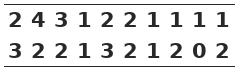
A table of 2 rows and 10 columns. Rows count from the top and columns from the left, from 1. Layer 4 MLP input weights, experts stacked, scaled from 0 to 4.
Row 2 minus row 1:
1 -2 -1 0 1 0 0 1 -1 1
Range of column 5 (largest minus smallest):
1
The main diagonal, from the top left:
2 2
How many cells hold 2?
8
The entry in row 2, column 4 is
1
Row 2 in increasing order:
0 1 1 2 2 2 2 2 3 3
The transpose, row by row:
2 3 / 4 2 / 3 2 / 1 1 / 2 3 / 2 2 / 1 1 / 1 2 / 1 0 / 1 2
